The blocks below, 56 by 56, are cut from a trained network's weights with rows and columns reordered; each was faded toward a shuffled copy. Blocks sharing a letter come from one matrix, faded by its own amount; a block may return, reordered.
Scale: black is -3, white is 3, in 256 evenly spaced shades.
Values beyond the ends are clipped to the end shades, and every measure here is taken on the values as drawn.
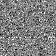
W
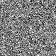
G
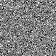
W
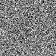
G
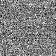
G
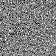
W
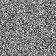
W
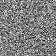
G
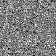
W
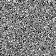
W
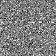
W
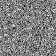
W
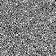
W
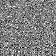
W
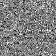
W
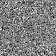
W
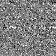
W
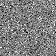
W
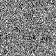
G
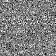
W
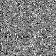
W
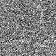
G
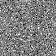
W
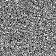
G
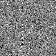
G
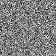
G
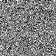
W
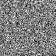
G
